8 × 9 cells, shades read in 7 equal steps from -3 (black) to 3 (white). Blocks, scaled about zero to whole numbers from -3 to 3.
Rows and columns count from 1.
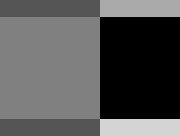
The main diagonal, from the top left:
-1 0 0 0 0 -3 -3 2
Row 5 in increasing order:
-3 -3 -3 -3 0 0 0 0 0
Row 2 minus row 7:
0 0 0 0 0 0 0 0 0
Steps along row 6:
same same same same down same same same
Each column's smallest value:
-1 -1 -1 -1 -1 -3 -3 -3 -3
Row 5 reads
0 0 0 0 0 -3 -3 -3 -3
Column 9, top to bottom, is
1 -3 -3 -3 -3 -3 -3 2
